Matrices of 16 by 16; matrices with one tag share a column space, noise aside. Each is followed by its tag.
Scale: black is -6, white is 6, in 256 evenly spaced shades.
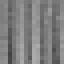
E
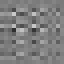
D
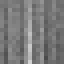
E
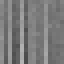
E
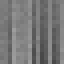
E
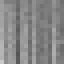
E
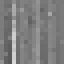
E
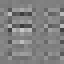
D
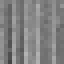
E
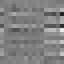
D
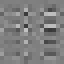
D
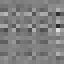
D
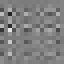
D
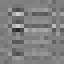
D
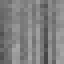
E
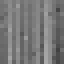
E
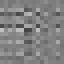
D
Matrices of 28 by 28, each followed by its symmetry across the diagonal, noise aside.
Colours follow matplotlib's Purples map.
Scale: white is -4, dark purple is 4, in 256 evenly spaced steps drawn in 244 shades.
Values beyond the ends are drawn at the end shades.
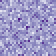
symmetric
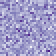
neither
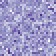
symmetric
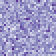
neither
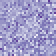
symmetric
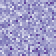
neither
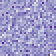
symmetric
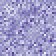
symmetric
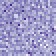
symmetric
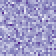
antisymmetric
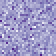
neither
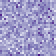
antisymmetric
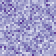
symmetric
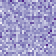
antisymmetric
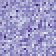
symmetric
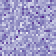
neither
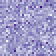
antisymmetric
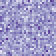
antisymmetric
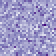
neither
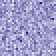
neither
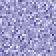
antisymmetric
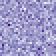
antisymmetric
